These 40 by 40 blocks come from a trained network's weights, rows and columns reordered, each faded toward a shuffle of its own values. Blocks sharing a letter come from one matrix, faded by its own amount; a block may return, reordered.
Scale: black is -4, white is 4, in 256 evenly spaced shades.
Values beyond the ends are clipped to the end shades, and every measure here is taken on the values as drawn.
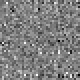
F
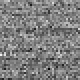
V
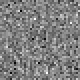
F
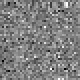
F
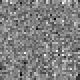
F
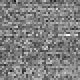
V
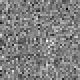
F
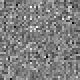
F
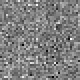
F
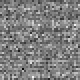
V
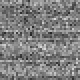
V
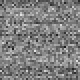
V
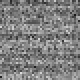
V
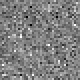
F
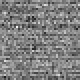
V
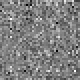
F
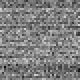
V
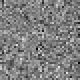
F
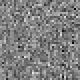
F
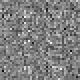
F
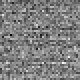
V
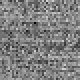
V
